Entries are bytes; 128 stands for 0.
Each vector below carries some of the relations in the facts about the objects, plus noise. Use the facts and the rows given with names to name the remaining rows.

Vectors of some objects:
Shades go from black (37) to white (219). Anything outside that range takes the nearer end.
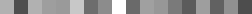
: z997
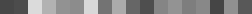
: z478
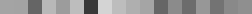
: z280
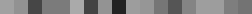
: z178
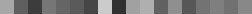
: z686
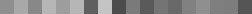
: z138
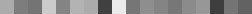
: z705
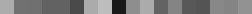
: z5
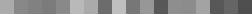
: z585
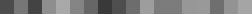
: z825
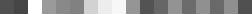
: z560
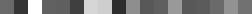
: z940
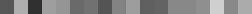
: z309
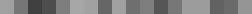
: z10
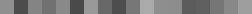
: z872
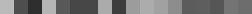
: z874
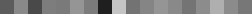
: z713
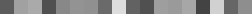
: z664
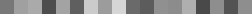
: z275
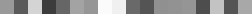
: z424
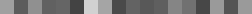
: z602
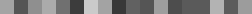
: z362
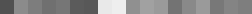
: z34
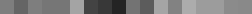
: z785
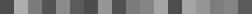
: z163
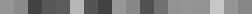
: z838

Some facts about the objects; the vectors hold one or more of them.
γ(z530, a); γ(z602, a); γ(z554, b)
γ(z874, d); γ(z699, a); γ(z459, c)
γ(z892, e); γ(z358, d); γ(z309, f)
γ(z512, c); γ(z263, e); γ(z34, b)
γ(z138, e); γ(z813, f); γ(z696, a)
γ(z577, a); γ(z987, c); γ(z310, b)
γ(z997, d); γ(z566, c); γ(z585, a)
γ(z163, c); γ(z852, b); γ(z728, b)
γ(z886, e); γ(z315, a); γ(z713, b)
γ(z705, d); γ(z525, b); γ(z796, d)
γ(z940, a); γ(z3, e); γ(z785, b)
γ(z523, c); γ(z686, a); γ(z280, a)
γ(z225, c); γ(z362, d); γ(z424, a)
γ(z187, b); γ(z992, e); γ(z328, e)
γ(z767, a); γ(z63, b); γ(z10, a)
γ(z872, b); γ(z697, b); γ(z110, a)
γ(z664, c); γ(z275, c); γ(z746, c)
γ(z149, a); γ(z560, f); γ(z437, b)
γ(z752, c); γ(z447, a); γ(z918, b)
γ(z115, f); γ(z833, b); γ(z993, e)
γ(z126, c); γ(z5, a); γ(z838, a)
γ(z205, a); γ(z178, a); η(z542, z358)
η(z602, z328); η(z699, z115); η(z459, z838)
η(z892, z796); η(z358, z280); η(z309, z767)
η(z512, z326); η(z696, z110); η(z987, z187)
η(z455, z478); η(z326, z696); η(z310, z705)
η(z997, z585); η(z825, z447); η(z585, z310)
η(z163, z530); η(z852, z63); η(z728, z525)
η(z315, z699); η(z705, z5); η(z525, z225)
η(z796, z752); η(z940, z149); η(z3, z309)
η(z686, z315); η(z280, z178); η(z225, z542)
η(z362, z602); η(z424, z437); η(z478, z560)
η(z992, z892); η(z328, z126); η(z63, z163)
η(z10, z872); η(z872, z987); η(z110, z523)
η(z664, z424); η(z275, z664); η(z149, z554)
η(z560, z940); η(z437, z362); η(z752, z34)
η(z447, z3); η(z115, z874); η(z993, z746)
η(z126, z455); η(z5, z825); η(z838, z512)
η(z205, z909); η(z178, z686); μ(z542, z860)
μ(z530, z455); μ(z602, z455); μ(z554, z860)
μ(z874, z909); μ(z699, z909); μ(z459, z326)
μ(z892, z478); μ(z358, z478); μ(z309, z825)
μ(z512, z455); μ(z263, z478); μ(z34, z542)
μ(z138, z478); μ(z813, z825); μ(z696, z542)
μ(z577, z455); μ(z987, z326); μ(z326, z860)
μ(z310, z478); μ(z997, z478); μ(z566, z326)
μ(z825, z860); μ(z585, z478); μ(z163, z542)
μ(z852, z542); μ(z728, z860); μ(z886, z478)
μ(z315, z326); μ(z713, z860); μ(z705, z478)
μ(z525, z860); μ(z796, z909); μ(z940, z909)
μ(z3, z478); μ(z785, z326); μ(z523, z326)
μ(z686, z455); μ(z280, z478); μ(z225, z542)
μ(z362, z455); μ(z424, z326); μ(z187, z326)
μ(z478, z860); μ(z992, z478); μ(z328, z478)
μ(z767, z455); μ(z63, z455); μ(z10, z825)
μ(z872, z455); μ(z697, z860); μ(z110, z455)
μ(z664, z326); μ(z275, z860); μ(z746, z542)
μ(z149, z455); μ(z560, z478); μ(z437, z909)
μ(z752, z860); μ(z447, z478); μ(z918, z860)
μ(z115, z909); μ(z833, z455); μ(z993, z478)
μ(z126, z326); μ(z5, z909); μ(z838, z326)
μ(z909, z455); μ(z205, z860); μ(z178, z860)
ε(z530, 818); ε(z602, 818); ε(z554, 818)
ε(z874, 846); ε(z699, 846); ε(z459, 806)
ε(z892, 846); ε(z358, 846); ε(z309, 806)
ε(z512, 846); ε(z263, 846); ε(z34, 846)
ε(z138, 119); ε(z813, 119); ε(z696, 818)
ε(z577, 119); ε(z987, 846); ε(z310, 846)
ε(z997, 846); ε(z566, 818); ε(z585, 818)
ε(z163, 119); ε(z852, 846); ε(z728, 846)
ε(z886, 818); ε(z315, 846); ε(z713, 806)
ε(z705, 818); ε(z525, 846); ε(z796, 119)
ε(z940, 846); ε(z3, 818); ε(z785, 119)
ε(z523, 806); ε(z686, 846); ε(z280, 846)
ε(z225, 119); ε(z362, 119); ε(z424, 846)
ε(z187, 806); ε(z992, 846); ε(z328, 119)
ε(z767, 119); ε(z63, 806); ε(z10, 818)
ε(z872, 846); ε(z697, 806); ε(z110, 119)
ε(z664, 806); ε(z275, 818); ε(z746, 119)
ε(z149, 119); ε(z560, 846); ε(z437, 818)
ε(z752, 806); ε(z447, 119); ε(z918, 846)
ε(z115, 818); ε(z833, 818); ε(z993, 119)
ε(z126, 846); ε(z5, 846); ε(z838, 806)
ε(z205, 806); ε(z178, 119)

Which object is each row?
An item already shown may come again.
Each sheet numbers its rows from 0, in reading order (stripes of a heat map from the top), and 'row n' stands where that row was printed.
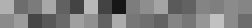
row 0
z796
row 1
z205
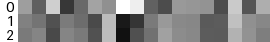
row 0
z424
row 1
z63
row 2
z63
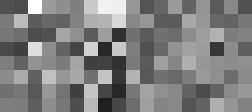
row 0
z560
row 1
z696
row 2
z813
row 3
z554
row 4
z785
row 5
z447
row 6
z909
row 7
z63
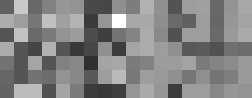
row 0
z542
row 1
z358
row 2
z542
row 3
z874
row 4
z987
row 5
z918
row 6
z225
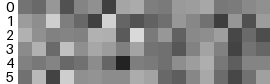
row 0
z987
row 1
z437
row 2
z585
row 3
z886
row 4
z566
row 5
z3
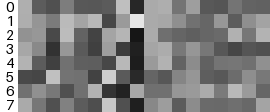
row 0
z699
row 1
z358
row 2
z767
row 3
z115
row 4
z686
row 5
z455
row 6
z459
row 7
z530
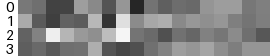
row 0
z813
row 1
z315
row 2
z328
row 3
z326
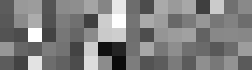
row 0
z664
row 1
z852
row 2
z126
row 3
z833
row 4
z149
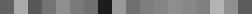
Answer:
z752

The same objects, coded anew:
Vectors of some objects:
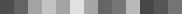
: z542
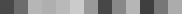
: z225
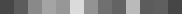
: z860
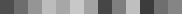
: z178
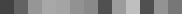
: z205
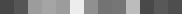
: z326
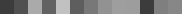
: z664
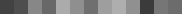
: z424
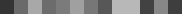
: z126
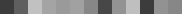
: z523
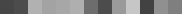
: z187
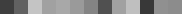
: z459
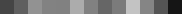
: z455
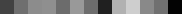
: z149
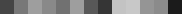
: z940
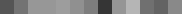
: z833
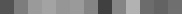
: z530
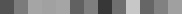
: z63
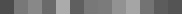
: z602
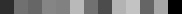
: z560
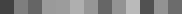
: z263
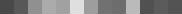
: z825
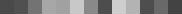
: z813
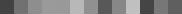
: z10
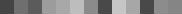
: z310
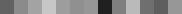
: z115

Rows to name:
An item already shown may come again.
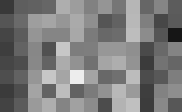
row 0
z328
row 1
z909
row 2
z455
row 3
z275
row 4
z424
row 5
z542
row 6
z664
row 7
z838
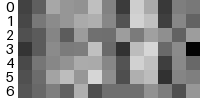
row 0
z987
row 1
z34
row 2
z362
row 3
z554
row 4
z34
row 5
z315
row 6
z437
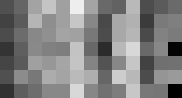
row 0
z542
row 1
z566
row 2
z918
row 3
z554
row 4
z785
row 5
z358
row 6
z478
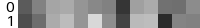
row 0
z5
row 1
z315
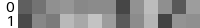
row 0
z796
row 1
z280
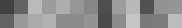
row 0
z752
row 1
z874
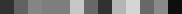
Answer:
z554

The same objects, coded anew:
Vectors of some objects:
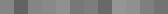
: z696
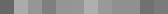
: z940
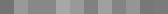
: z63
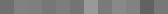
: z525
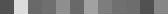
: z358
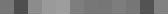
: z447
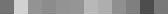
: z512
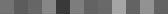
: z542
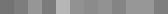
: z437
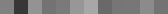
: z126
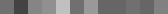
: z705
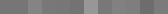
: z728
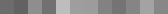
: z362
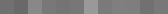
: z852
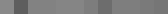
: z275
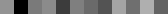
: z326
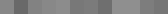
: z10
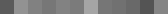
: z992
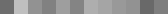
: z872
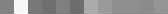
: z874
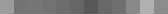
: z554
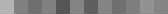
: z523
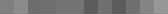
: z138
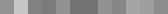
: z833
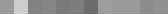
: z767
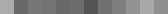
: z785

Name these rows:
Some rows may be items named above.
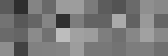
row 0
z328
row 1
z542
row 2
z362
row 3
z664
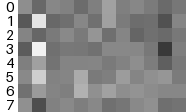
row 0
z987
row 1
z358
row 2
z752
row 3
z280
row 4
z225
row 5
z115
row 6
z796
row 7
z838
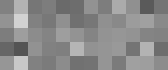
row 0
z315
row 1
z833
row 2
z149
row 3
z455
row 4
z833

